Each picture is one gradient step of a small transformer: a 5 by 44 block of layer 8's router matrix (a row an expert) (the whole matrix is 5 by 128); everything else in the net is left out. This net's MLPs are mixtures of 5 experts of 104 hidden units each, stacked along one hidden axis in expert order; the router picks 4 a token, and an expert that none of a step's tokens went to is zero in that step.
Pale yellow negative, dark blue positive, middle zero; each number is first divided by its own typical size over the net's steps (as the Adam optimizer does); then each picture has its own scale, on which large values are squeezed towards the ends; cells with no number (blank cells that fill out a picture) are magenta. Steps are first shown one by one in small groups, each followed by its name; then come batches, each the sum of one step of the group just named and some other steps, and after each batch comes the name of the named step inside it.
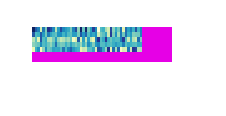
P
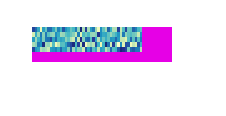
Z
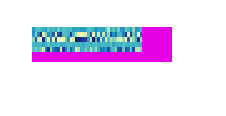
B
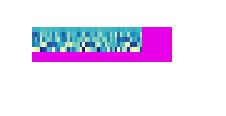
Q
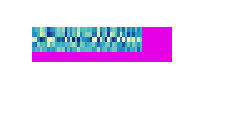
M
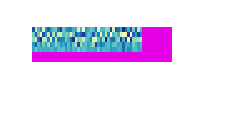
M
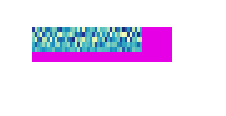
M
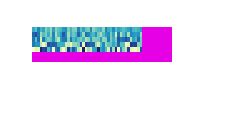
Q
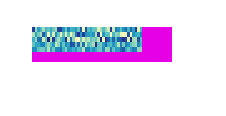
Z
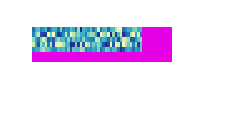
Z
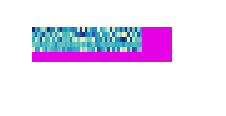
P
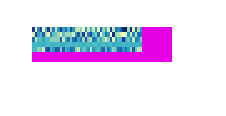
B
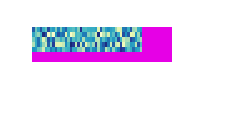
Z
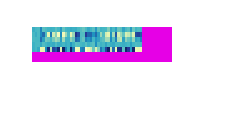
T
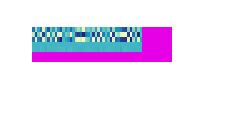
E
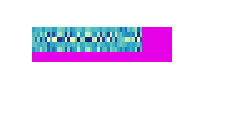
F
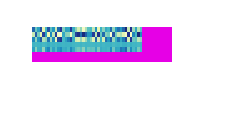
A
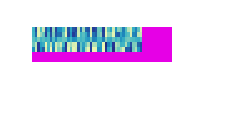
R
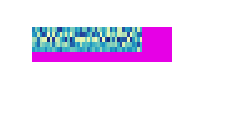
E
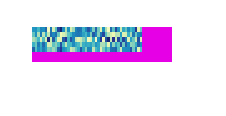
R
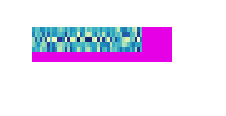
F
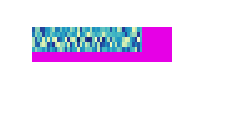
F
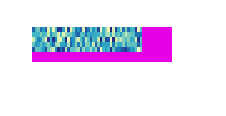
T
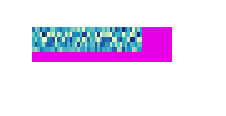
E
